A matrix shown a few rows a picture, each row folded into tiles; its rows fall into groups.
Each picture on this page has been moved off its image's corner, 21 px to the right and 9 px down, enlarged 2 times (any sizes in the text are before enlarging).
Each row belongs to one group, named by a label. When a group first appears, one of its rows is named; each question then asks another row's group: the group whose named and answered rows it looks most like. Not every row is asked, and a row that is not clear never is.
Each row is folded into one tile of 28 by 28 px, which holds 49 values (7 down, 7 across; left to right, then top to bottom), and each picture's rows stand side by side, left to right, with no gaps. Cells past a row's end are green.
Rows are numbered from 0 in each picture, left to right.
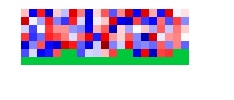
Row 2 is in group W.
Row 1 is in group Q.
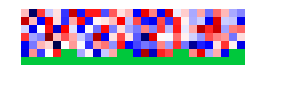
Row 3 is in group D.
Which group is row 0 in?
Q
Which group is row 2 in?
W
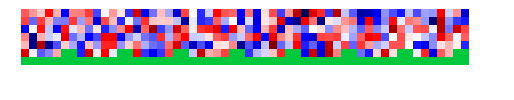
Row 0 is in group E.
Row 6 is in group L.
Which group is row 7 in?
D
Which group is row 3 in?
D
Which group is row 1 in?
D
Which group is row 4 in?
Q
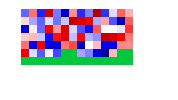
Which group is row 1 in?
Q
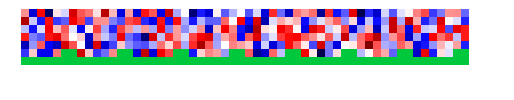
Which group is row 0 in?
Q
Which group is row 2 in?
W
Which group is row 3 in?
L
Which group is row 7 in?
D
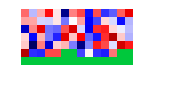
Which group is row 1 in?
Q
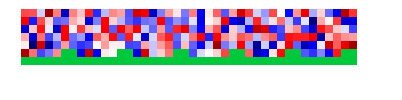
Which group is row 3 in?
Q
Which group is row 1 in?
D
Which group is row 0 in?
E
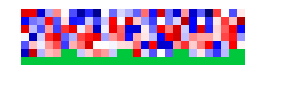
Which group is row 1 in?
L
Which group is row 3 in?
L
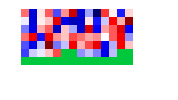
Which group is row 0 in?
Q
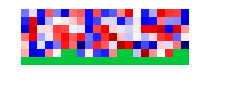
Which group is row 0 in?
L
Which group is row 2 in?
D
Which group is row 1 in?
Q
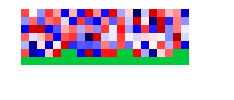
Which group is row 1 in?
W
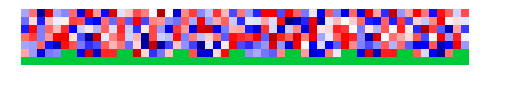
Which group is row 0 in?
L
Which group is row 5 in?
L
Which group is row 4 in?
Q
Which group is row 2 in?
E
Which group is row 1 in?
W
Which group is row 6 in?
W
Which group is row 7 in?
E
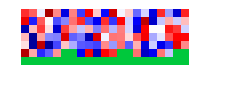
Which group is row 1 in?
W
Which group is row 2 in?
L
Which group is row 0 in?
E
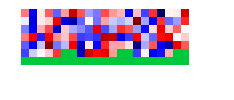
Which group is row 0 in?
Q
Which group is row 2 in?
Q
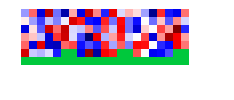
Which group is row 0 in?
L
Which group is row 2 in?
L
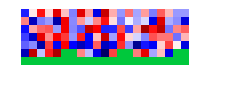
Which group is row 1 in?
E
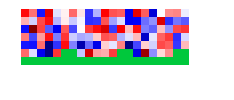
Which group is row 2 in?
D
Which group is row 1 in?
D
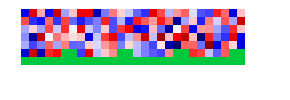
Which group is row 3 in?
E
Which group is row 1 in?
D
